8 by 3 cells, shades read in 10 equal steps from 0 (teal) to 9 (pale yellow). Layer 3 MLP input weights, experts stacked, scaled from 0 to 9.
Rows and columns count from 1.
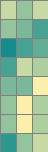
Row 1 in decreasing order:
7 7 5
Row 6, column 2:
9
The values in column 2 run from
2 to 9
